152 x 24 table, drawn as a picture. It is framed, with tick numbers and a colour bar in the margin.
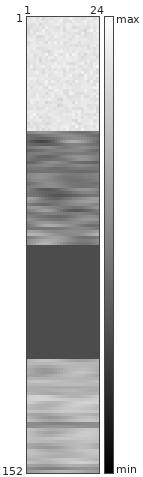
The table splits into 4 rows of 1 panel. Panel 1,1: very high, fine-grained, faint in contrast. Panel 2,1: middling, streaked across. Panel 3,1: low, flat. Panel 4,1: high, streaked across.
